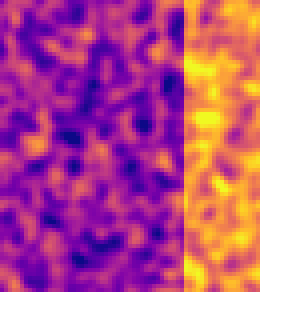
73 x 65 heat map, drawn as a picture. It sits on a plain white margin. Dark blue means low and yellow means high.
There are no regular stripes. The right part is higher, past a seam about 70% of the way across. There are no lone odd cells.
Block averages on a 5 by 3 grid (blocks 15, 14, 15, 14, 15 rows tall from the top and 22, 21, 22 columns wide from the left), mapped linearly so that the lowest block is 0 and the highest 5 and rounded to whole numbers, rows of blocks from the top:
1 1 4
1 0 5
0 1 4
1 0 5
0 0 5
